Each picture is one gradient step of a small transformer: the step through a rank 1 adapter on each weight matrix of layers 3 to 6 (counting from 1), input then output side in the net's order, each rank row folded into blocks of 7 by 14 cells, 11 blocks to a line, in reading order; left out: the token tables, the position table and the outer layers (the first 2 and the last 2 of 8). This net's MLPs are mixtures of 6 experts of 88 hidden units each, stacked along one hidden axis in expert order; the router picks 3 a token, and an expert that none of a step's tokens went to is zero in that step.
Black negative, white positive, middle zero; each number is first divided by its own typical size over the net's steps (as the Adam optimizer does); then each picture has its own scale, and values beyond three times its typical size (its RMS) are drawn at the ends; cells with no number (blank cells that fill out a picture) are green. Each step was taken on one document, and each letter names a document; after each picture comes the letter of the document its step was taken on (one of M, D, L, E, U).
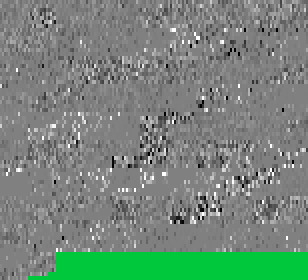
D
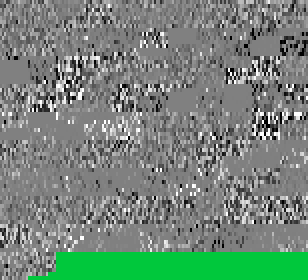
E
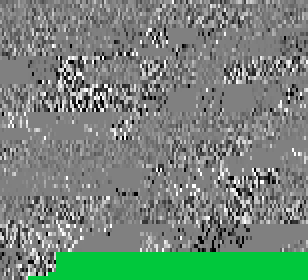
E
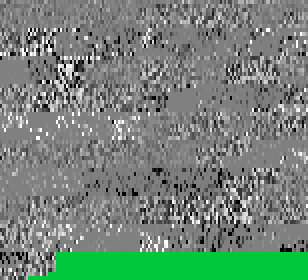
E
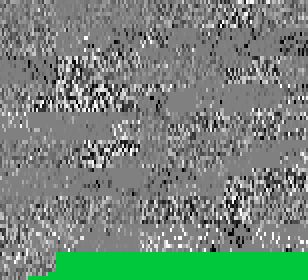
E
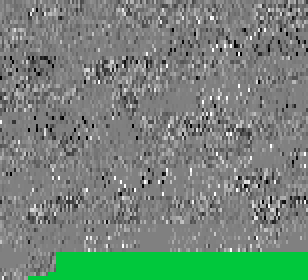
D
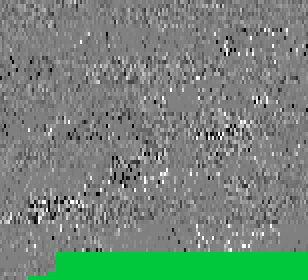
D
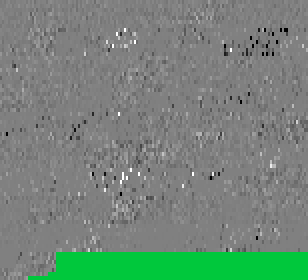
D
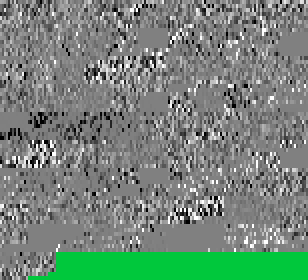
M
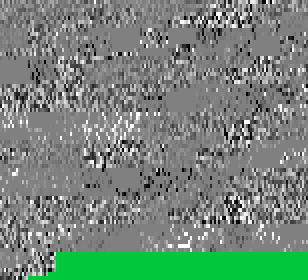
E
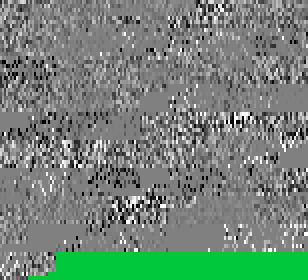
M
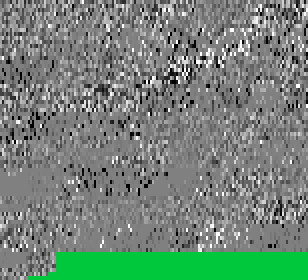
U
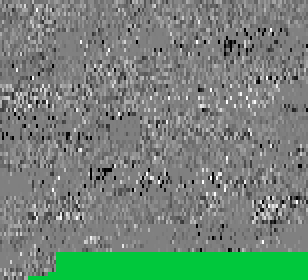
D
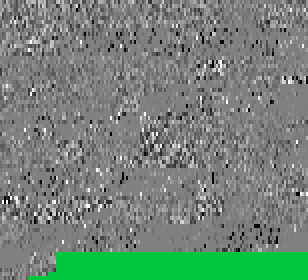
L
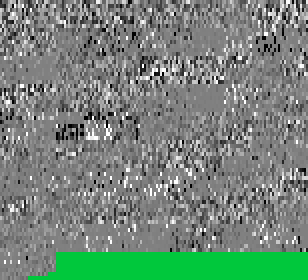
U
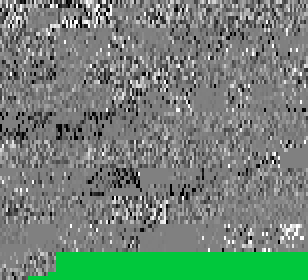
M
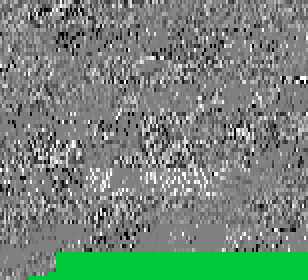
L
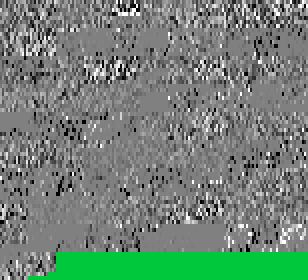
M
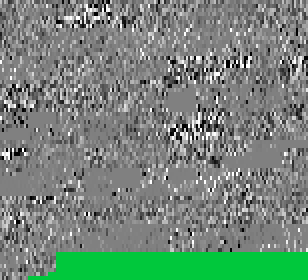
U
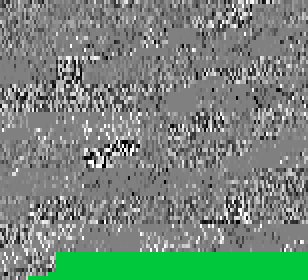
E
